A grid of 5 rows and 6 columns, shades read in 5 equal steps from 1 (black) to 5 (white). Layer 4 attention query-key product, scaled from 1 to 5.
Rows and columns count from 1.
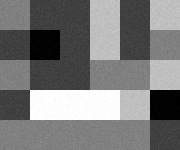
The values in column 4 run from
3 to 5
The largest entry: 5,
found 3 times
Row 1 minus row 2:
1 1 0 0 0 1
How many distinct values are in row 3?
3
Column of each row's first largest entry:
4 4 6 2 1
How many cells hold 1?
2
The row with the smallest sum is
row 2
